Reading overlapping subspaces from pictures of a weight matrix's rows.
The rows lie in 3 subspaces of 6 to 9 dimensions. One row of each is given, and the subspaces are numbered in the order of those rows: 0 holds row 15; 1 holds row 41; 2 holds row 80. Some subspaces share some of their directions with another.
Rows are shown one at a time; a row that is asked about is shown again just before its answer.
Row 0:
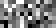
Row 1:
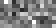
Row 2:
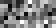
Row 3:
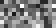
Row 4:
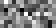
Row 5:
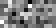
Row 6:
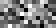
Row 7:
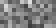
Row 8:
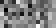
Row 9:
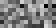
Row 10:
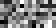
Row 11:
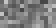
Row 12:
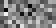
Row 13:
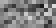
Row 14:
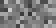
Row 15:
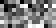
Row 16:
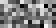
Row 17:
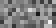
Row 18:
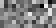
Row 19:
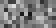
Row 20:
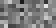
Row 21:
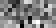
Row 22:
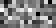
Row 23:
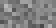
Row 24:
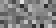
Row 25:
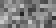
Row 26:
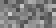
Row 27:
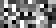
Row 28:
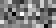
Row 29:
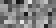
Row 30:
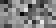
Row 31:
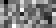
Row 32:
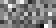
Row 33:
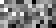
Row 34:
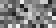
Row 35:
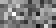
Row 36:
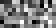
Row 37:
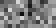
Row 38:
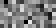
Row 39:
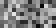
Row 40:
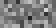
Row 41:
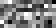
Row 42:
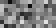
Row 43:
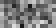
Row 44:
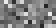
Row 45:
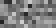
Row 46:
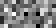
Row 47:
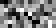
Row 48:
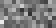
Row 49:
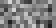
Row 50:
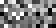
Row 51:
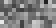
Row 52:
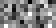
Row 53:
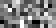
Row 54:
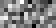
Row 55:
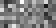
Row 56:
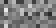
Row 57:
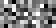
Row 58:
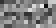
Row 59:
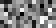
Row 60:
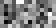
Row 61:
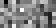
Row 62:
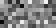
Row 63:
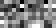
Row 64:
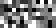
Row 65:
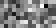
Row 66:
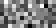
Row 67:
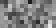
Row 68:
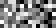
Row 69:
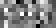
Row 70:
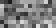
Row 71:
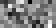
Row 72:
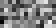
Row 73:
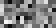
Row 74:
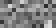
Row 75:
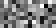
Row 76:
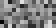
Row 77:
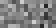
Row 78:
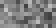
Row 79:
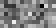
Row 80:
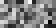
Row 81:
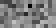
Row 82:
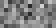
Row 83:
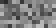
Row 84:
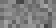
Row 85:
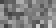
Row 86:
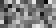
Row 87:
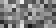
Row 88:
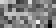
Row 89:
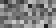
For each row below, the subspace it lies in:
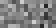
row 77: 0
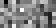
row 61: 0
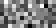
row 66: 2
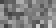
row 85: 1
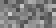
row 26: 0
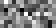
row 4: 1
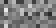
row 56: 1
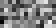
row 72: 2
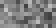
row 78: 0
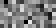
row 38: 0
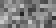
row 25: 2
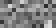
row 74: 1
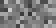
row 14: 2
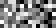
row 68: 0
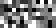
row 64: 0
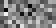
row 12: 2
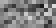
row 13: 1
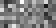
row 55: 0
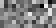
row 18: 1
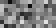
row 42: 2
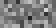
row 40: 0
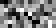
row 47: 1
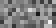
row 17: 0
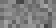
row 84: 2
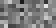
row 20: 0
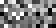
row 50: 2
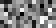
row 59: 2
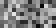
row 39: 1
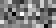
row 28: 1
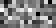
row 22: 0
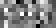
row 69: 2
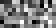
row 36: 0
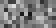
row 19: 2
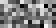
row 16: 0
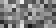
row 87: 0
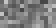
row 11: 0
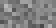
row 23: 0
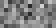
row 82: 2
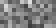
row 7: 0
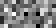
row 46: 2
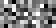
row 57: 2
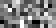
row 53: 0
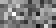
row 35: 1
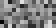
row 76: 0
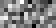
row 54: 2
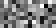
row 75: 1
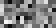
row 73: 2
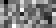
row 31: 0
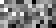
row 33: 2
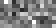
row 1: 2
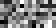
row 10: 2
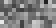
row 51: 0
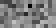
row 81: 2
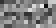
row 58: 1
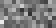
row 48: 2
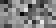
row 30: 2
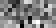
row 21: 0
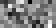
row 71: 1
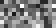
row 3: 0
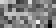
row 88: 1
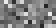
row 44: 2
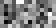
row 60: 2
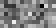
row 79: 2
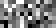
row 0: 0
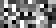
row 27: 2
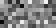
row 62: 1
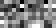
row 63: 0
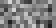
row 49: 0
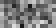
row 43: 0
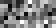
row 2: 1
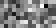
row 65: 1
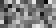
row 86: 2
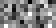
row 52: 2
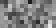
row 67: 1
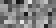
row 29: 2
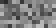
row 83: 1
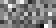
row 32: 2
